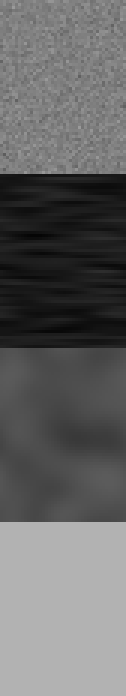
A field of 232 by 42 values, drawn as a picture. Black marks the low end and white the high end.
It is made of 4 by 1 panels. Panel 1,1: middling, fine-grained, faint in contrast. Panel 2,1: very low, streaked across, faint in contrast. Panel 3,1: low, smooth, faint in contrast. Panel 4,1: high, flat.
